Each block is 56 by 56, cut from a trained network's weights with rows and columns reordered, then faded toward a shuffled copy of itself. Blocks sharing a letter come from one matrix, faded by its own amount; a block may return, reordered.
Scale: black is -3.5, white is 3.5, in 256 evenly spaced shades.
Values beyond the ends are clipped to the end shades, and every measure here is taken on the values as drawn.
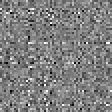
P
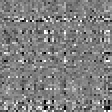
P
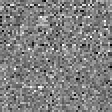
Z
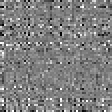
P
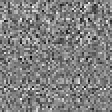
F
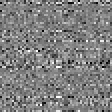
F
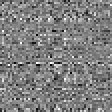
F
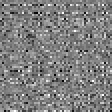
F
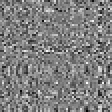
F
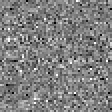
Z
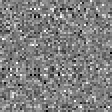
Z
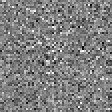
Z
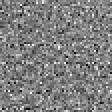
Z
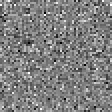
Z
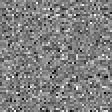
Z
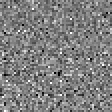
Z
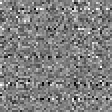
P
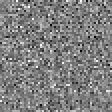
Z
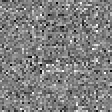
Z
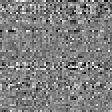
F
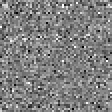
Z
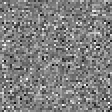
Z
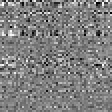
F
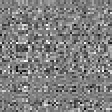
F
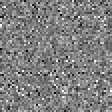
Z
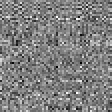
F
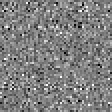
Z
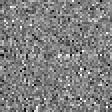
Z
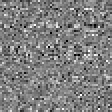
Z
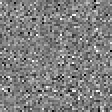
Z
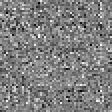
Z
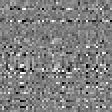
P
